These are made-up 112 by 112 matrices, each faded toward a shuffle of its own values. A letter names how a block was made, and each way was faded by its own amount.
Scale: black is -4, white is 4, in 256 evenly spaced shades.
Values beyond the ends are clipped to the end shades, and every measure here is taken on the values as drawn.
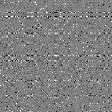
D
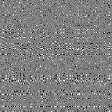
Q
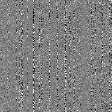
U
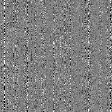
U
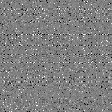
D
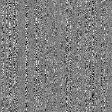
U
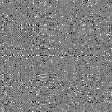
D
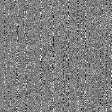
U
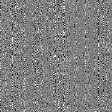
U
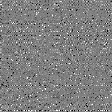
D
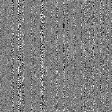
U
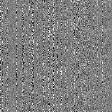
U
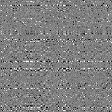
Q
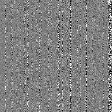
U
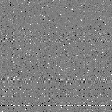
D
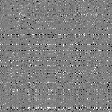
Q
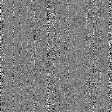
U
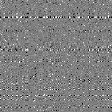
Q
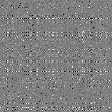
Q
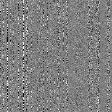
U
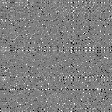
D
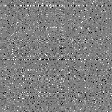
D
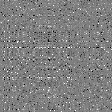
D
